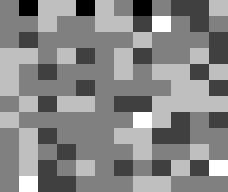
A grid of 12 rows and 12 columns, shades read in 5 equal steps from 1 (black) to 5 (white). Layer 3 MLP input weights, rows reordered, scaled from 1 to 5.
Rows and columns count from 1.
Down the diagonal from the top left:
3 3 3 4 3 3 2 5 2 3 2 3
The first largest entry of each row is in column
3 9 8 1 1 1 2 8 2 2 12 2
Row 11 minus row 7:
0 0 0 -1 0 0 0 1 -2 0 -2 1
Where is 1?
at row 1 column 2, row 1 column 5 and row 1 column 8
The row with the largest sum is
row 7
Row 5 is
4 3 2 3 3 3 4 3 4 4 2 4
